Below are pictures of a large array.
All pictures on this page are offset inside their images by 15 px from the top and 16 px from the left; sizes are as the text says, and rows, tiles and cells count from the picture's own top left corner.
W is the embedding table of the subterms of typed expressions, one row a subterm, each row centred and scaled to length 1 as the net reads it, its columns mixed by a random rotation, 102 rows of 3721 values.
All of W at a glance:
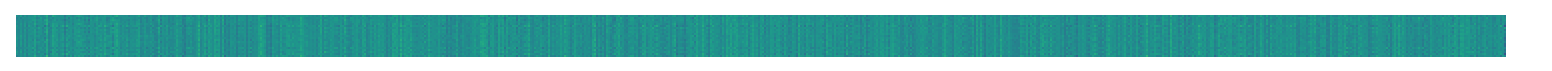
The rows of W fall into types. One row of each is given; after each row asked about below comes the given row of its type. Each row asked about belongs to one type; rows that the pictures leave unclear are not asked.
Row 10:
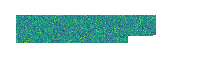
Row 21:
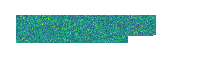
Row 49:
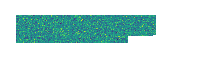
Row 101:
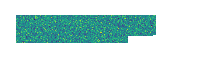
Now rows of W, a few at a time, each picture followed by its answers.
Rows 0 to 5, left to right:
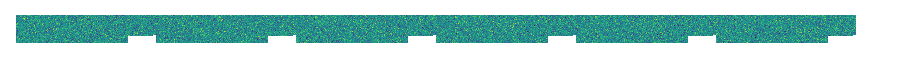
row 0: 21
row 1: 49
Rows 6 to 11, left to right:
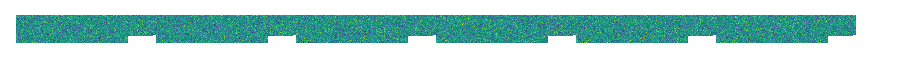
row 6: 10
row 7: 49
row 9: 21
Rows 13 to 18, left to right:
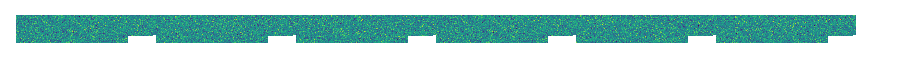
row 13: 10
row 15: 49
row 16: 10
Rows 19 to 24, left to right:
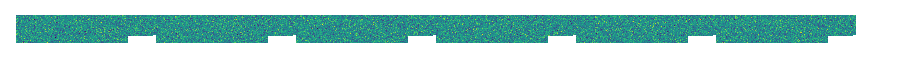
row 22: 21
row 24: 101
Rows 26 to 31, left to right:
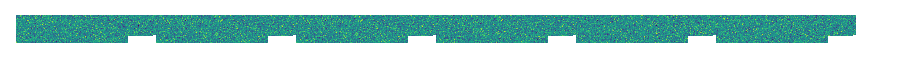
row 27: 49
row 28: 49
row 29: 49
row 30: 49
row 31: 21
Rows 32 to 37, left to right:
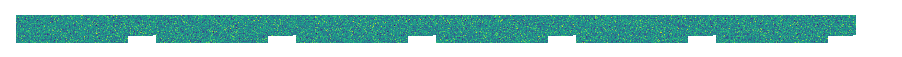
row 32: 49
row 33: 10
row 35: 49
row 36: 101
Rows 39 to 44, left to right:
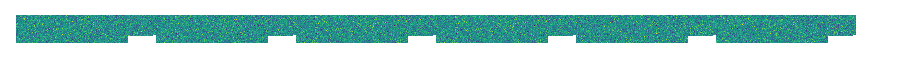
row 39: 21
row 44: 21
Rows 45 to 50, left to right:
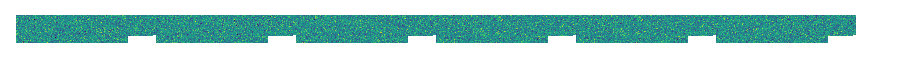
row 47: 101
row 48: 49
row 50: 21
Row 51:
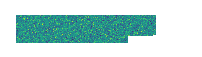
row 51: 21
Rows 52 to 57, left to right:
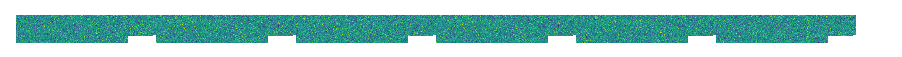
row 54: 21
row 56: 101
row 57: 49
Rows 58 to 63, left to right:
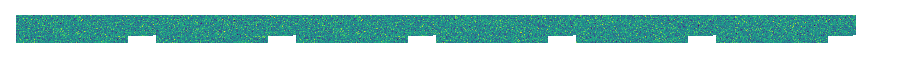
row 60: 49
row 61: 101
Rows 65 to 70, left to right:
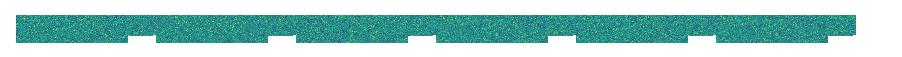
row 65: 21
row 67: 10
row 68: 21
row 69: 21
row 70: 21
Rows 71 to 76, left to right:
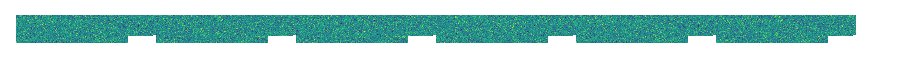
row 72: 49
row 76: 49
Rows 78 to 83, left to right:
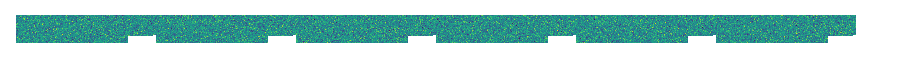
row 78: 21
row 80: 10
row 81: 10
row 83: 49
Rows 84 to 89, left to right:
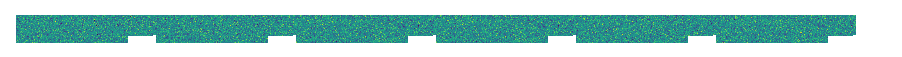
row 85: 49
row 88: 21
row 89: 101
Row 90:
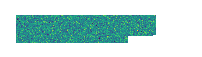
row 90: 10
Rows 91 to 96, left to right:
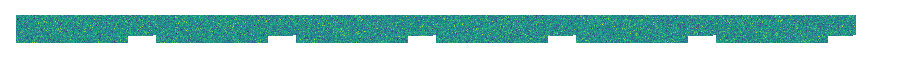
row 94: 21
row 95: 21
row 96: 49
